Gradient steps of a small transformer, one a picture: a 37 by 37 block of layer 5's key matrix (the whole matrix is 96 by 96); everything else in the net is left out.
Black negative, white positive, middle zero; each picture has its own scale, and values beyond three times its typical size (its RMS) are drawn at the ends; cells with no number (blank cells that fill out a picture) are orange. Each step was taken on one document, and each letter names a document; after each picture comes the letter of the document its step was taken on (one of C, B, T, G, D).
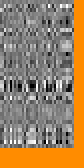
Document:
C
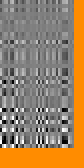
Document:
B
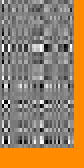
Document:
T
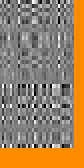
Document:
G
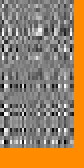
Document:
T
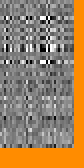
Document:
C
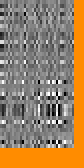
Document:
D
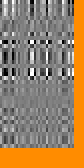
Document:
B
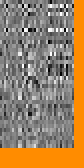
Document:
C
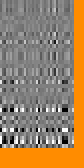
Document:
B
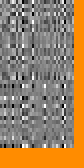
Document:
G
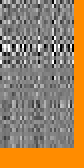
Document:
T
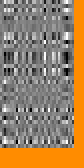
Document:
B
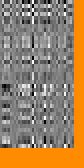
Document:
G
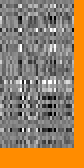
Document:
C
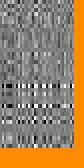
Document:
G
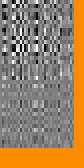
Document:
T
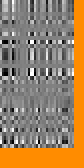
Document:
B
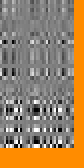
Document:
B
